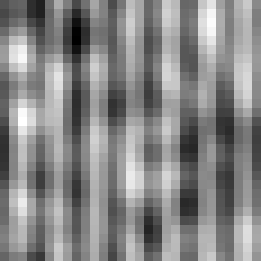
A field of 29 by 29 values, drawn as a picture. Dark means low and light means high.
There is no overall slope. The top right is the ninth with the highest average. Upright stripes repeat 7 times across the table. On average the colour sits 50% of the way up the scale.
